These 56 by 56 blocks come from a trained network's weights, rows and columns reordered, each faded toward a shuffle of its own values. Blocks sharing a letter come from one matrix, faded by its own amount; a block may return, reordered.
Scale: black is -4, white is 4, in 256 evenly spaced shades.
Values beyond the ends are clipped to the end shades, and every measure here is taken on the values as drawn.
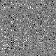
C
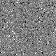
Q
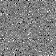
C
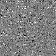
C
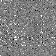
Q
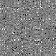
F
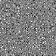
C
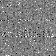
Q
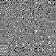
F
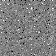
Q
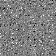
C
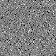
C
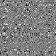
F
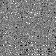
Q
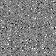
Q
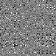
F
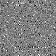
C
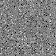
C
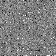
Q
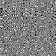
F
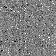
Q
